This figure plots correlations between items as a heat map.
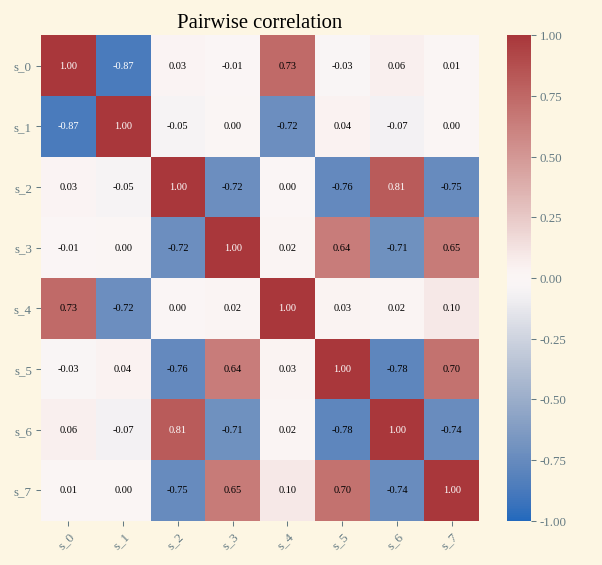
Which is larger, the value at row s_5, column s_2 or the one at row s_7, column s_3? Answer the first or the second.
the second
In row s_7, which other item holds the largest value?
s_5
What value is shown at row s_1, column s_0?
-0.87
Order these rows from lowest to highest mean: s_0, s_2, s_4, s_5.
s_2, s_5, s_0, s_4
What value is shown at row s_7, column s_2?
-0.75
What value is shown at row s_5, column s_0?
-0.03
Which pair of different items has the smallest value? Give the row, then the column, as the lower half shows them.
s_1, s_0
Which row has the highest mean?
s_4
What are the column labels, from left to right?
s_0, s_1, s_2, s_3, s_4, s_5, s_6, s_7
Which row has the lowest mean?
s_1
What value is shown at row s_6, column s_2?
0.81
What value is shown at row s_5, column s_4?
0.03
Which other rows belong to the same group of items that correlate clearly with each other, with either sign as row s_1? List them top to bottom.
s_0, s_4
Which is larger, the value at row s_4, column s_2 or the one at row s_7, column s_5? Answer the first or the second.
the second
